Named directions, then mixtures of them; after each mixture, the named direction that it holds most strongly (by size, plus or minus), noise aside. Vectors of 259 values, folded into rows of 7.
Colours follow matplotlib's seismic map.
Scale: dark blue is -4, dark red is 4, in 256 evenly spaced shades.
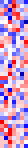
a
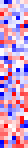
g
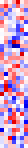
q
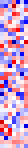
a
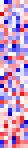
g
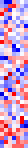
g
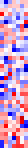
g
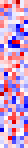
q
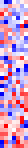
g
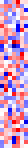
q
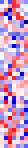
a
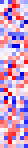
a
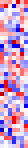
q
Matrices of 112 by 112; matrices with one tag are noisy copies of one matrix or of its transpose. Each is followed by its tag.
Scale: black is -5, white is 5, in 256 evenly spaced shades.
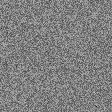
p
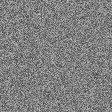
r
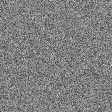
r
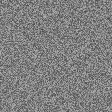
r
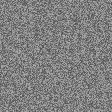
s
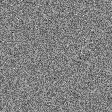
r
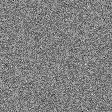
p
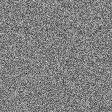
p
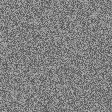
p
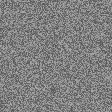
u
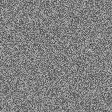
r
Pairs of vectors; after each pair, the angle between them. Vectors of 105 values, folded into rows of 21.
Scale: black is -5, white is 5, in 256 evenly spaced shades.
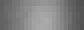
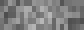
partly aligned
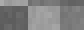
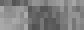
nearly opposite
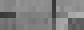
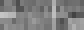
nearly opposite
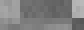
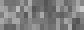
partly aligned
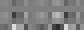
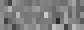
partly opposed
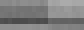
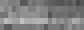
nearly opposite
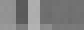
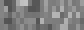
partly opposed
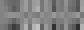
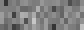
partly aligned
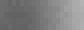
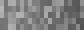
partly opposed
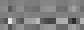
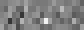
partly opposed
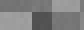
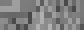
partly opposed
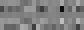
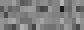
nearly parallel
